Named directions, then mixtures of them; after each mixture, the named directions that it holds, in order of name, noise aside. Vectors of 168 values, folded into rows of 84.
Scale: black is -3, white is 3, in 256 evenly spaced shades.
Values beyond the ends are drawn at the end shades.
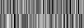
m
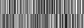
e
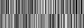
e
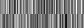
e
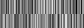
e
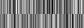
e, m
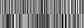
e, m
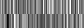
m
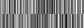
e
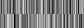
m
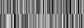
m
